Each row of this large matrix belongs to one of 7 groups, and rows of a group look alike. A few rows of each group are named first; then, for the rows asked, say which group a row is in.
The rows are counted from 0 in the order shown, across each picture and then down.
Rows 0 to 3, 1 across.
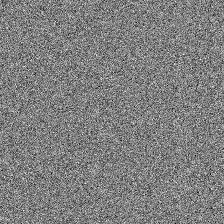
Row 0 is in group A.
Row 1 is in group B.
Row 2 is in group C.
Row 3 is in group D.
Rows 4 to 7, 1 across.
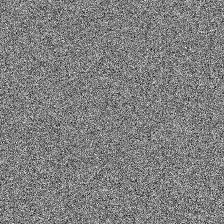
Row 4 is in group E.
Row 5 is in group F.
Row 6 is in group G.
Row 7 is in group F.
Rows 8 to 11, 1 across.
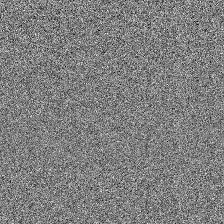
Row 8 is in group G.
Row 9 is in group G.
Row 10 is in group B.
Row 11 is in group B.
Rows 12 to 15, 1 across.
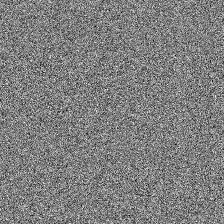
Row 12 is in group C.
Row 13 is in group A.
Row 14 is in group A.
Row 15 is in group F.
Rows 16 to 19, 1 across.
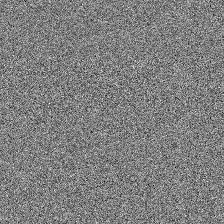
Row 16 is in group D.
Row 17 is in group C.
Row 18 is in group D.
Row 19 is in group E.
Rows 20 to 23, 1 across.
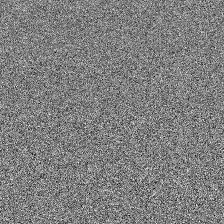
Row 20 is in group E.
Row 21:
G
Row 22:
C
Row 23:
F
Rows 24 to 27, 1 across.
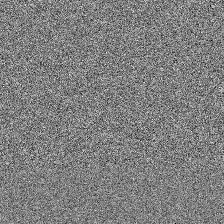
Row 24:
D
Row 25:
A
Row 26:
F
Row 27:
C
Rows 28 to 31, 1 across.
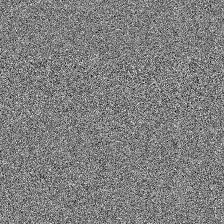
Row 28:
B
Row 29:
D
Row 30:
B
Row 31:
A
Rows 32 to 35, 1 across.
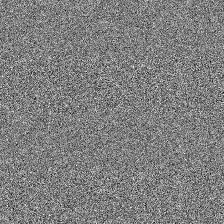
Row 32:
F
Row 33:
C
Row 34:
E
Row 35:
C
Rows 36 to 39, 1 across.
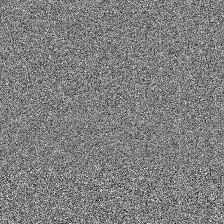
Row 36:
E
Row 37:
A
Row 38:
B
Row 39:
B
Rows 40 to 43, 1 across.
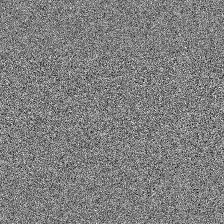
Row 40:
E
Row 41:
A
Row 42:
D
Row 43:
G
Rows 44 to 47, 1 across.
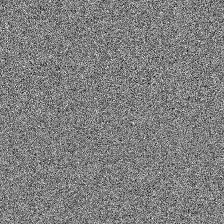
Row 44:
A
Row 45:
G
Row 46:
C
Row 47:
F
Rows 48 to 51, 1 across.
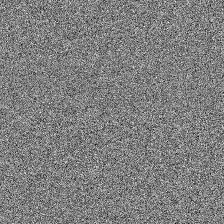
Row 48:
A
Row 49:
C
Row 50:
E
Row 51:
D
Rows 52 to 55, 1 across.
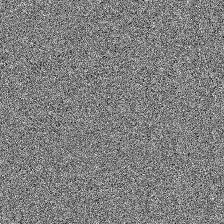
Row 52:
F
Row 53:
A
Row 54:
G
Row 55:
B
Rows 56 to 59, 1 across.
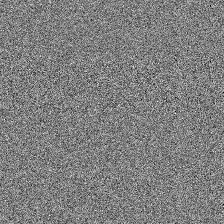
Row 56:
D
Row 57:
C
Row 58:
A
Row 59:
C
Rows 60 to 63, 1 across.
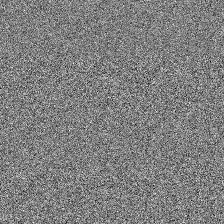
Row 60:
A
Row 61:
F
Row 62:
F
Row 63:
E
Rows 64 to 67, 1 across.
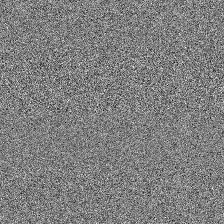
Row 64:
E
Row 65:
A
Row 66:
D
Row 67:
G
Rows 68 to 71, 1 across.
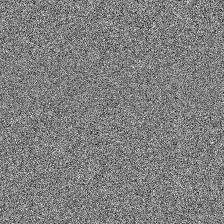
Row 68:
F
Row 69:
C
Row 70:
B
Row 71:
F
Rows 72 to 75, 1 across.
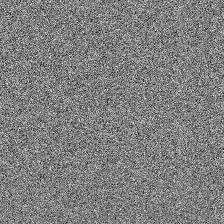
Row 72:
B
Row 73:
A
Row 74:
C
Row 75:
A
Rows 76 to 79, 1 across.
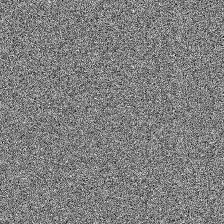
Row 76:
C
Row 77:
C
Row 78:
G
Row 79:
E
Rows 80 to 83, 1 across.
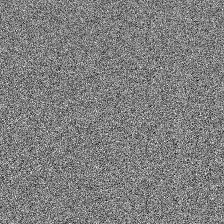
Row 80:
G
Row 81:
G
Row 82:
B
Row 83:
B
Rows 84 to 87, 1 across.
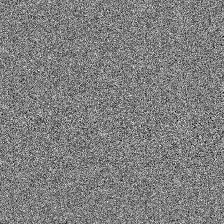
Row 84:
C
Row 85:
C
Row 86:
D
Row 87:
E
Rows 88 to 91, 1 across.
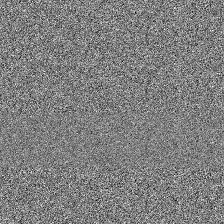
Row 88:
B
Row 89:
B
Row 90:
B
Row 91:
B
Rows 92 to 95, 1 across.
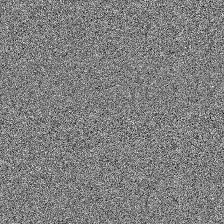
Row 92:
E
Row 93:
B
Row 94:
D
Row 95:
B
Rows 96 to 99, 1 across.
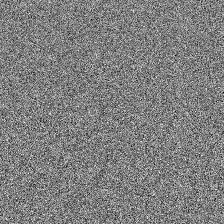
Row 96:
C
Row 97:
C
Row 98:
A
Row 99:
F
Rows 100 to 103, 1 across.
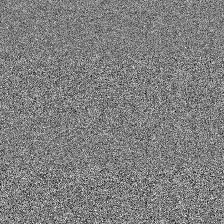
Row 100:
E
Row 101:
C
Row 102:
F
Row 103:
E
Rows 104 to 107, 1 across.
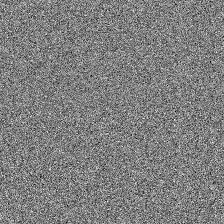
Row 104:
C
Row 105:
D
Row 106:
B
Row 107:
A
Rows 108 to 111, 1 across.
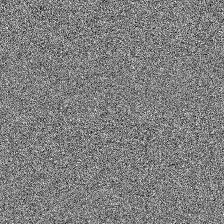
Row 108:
A
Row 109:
A
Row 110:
E
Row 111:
F
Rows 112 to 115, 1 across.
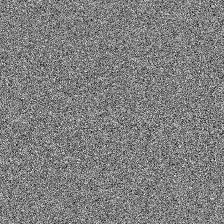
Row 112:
D
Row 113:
A
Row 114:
E
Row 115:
B
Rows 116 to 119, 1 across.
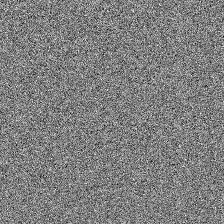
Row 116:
C
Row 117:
G
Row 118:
E
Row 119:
A
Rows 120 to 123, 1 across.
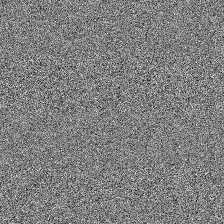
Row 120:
A
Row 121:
G
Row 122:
E
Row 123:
B
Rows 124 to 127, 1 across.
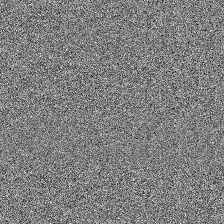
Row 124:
G
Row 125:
E
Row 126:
B
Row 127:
A
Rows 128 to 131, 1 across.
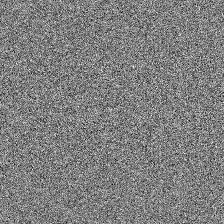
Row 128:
E
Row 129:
C
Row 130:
E
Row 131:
A
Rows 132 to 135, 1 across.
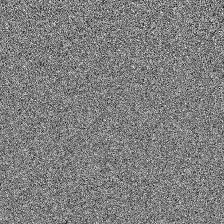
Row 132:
A
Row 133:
A
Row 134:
F
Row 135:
E
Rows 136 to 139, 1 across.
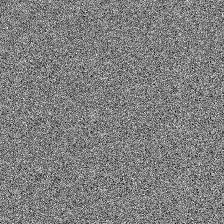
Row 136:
E
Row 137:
D
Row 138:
D
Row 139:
D
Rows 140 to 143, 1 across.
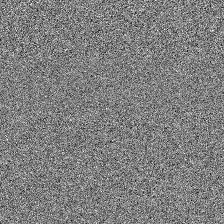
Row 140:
B
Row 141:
D
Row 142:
E
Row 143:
G
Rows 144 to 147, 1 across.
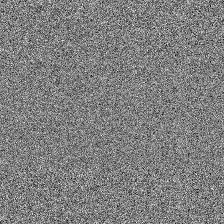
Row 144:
D
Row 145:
D
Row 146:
G
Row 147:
G
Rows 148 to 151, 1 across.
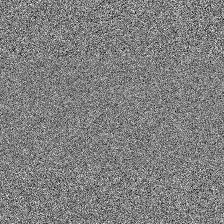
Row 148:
B
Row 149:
D
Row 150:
F
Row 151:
G
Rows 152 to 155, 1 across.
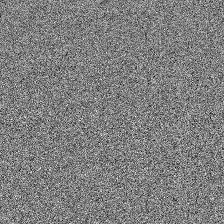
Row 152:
E
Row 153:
G
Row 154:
D
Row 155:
B
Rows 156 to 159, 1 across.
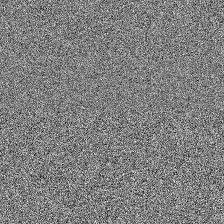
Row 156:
A
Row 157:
G
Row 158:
F
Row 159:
A
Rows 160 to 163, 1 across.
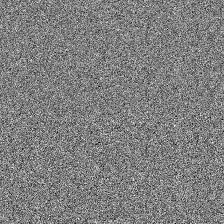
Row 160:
B
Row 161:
B
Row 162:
B
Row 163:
C
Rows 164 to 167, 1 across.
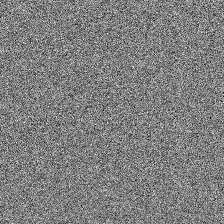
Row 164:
E
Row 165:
C
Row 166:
G
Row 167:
F
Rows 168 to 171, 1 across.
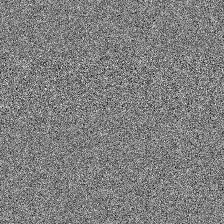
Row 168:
F
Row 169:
E
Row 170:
D
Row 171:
F
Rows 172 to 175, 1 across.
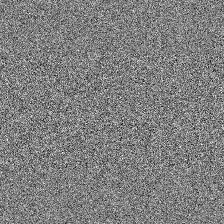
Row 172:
C
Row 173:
A
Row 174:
E
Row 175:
F
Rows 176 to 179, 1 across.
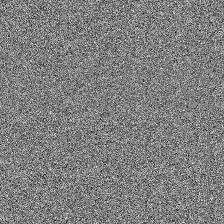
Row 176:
A
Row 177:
A
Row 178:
E
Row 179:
E
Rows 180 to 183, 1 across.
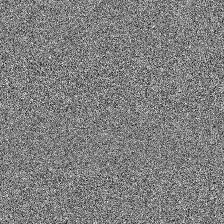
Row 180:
F
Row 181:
A
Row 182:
F
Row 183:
E
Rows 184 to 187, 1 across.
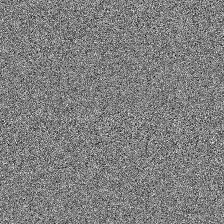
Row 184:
C
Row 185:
G
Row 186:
B
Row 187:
F
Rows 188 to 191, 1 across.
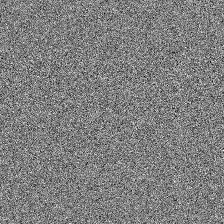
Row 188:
E
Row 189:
D
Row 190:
C
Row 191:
B
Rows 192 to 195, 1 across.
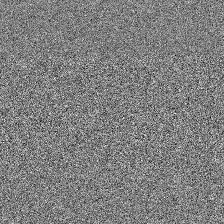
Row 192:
C
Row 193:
E
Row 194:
A
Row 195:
B
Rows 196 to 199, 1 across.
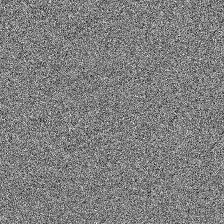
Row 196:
A
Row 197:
D
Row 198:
A
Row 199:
G
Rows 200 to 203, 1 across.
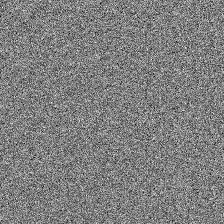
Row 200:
E
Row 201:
E
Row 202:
F
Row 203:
G
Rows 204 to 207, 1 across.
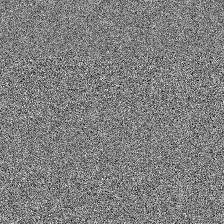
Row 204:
F
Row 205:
G
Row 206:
D
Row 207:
C
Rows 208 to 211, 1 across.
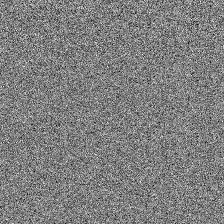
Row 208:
G
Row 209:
G
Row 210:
G
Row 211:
F
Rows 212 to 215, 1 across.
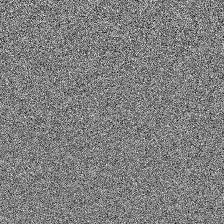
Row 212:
F
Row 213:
A
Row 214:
D
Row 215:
D
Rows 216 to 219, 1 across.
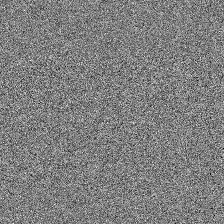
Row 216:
A
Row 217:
G
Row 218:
C
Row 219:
D
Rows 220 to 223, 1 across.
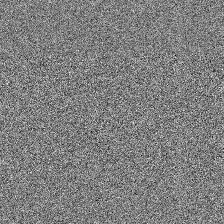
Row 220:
C
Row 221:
A
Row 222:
C
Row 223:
B
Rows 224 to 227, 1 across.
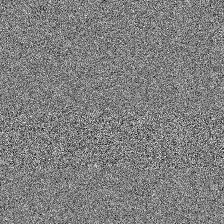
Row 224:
A
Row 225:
B
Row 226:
C
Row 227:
F
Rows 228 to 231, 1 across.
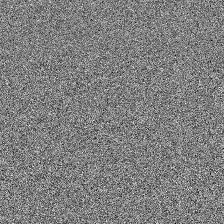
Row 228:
D
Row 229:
A
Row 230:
C
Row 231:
D
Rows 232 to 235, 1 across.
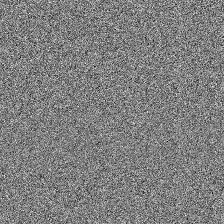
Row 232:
C
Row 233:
B
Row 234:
B
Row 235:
A
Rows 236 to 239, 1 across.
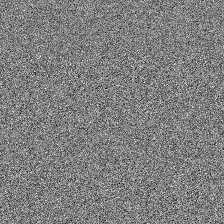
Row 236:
G
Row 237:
B
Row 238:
F
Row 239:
B
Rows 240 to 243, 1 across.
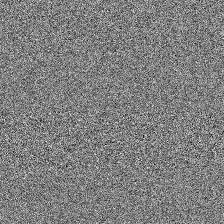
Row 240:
C
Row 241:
F
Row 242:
A
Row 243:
G
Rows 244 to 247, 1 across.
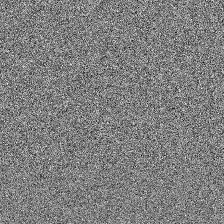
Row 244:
F
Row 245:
E
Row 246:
C
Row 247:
A
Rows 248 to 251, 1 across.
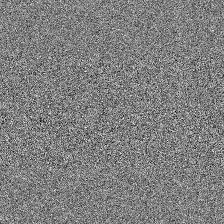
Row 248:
B
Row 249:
C
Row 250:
A
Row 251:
E
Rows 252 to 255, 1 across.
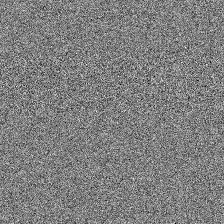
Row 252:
E
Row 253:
G
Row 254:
F
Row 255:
C
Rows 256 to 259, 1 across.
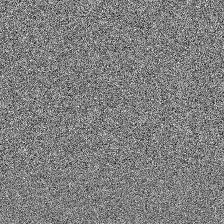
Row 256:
F
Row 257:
C
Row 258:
F
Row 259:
A
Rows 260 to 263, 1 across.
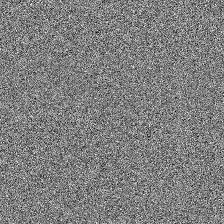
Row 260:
B
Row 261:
C
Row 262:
G
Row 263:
A
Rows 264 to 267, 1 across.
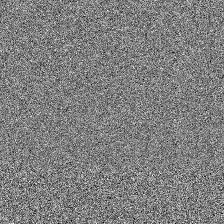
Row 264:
E
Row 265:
A
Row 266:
B
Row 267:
C
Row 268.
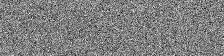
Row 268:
C
